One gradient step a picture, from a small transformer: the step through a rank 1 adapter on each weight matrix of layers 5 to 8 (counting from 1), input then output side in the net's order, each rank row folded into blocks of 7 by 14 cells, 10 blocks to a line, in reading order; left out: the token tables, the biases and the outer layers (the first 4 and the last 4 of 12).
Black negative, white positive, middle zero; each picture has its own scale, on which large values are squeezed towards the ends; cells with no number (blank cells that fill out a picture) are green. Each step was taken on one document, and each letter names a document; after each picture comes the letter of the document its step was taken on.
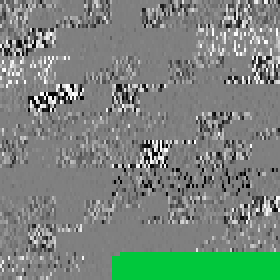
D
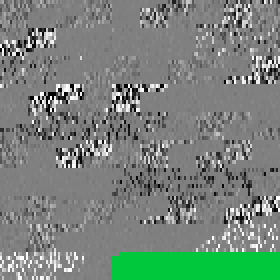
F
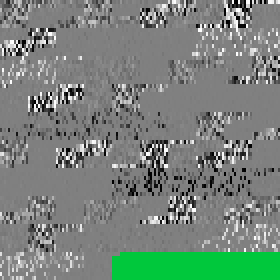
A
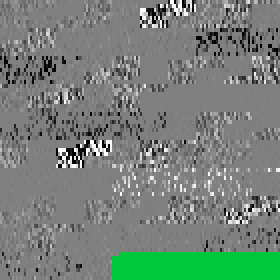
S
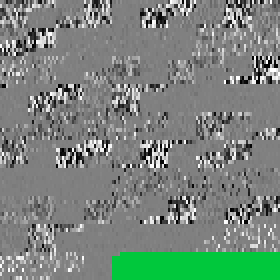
D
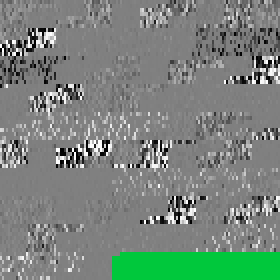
F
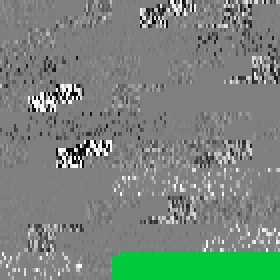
S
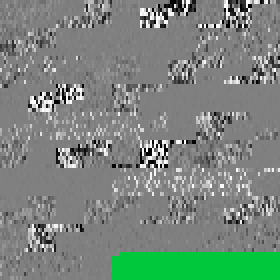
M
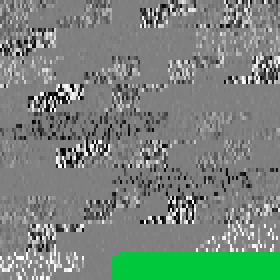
F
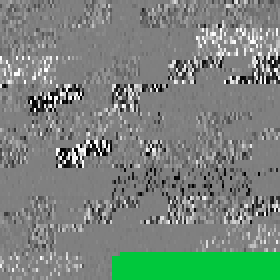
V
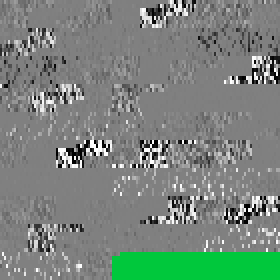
S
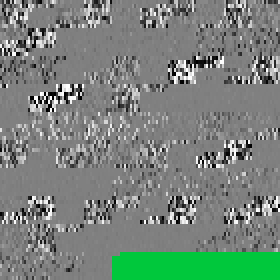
F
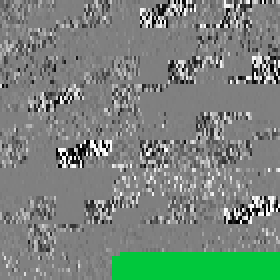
S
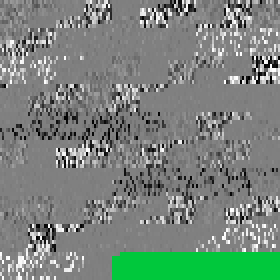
F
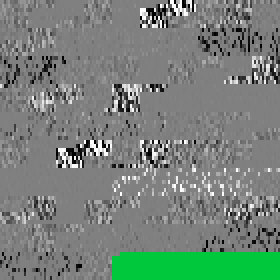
S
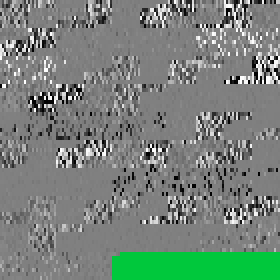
V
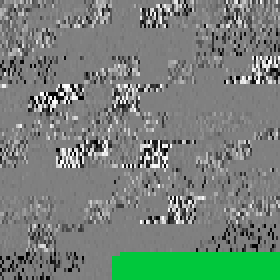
D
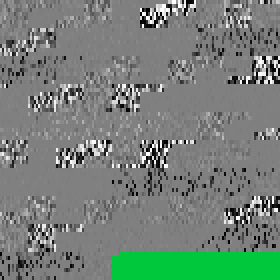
A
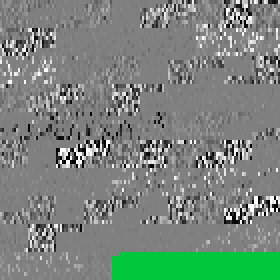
V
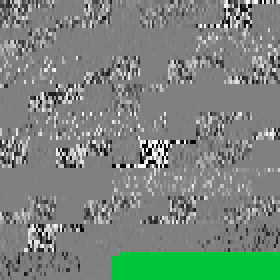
M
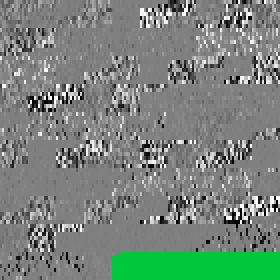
V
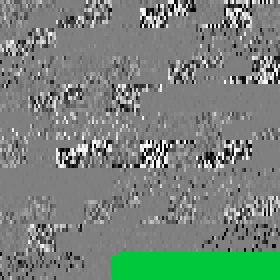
A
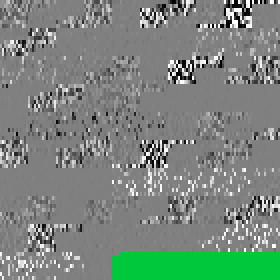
A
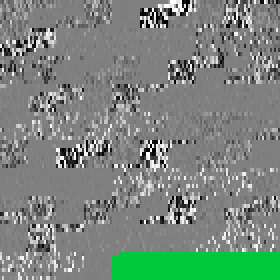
F
